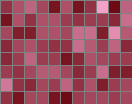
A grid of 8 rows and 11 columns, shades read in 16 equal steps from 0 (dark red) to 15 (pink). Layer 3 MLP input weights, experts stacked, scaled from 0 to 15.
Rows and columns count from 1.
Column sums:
37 36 46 50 38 38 40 52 51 42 49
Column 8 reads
4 5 10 8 7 5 7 6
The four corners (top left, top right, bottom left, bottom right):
4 9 4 6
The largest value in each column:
11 7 9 8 8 9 10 10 15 13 10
